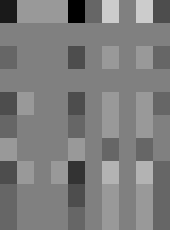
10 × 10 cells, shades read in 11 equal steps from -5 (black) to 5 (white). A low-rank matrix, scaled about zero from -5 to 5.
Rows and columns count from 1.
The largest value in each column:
1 1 1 1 1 0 3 0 3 0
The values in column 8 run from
0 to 0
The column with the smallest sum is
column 5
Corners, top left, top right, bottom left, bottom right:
-4 -2 -1 -1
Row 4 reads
0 0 0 0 0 0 0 0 0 0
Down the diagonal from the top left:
-4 0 0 0 -2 0 -1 0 1 -1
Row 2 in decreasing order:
0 0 0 0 0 0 0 0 0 0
